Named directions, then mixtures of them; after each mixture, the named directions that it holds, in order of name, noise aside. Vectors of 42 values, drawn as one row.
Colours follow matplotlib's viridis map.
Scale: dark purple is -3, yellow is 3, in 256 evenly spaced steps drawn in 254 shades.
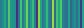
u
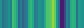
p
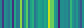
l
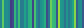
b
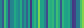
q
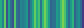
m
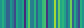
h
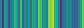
l, p, q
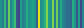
m, p, u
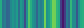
h, p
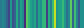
h, l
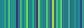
u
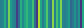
u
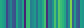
h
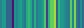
b, h, l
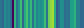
b, l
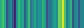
h, p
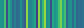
h, m, u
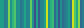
h, p, q
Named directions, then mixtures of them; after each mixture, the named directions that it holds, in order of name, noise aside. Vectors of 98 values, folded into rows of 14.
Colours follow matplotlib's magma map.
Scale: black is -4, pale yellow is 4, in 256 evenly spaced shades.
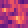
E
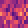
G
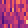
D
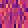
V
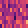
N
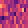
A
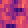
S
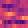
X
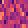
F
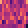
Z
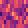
G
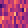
A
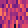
G, V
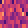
F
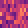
E, G, N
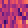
G, N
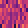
V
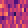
A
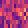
D, G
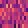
V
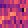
A, X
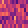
A, F, N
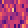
D, F, V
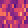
G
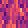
F, S, V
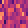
F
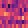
A, V, X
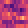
S, X
